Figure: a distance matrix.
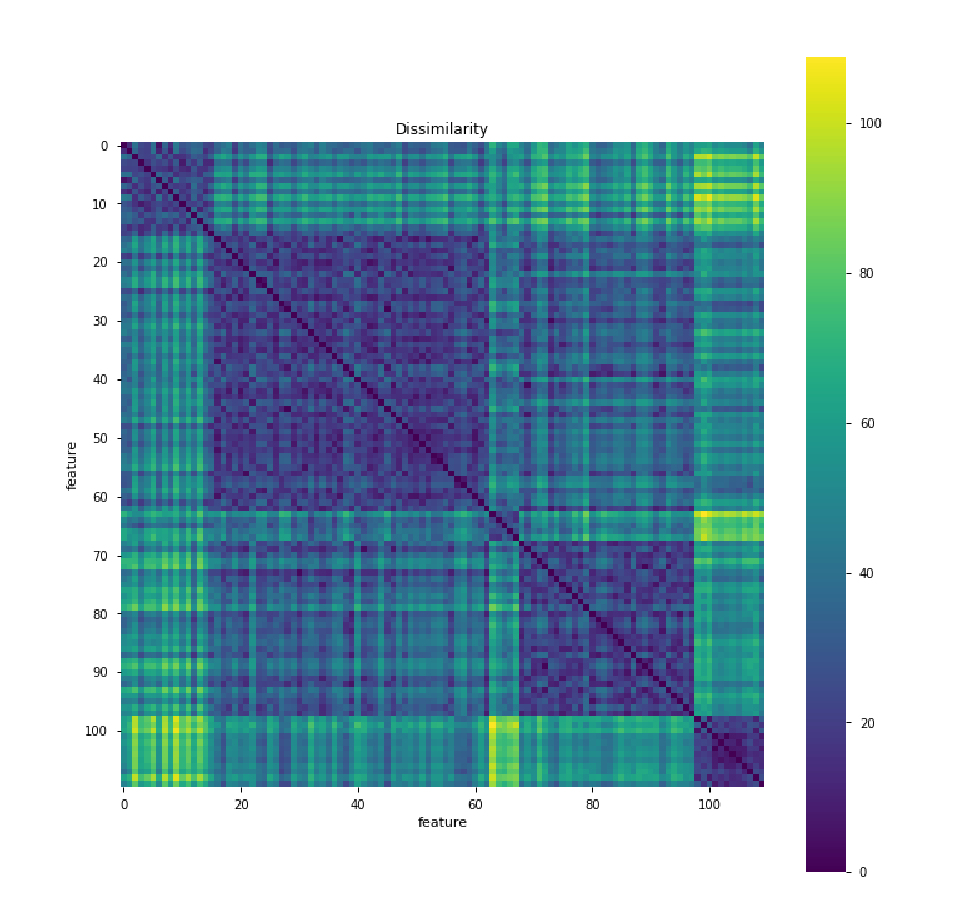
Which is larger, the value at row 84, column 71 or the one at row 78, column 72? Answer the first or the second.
the first
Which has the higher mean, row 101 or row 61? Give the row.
101
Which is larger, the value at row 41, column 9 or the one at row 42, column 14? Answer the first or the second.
the first
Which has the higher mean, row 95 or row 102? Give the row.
102
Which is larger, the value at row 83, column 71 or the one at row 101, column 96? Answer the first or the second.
the second
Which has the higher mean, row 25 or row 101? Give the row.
101
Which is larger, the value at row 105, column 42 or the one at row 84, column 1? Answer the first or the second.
the second
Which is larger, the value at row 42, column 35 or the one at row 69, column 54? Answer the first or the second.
the second
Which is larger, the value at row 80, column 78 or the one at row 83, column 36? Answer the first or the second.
the second
